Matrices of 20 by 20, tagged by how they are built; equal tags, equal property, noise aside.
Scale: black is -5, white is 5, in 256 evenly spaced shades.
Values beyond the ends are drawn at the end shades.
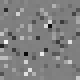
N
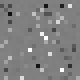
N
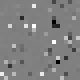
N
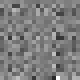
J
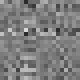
J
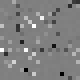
N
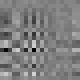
J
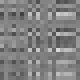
J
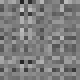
J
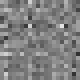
J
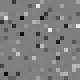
N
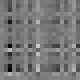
J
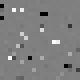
N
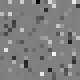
N
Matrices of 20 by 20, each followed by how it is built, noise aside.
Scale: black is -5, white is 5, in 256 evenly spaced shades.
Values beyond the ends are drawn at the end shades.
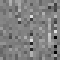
uneven columns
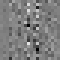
uneven columns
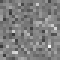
noise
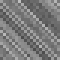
Toeplitz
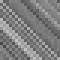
Toeplitz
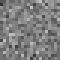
noise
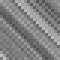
Toeplitz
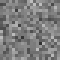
noise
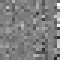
uneven columns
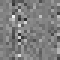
uneven columns
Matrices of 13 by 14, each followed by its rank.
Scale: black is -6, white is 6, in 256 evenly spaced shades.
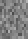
full rank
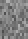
full rank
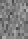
full rank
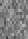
full rank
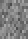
full rank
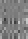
two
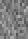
full rank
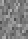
full rank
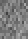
full rank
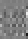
two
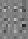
two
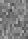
full rank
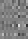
two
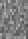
full rank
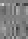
two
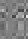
two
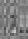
two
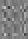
two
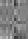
two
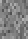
full rank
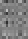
two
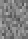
full rank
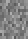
full rank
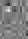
two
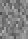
full rank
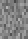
full rank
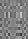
two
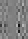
two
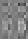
two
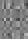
two
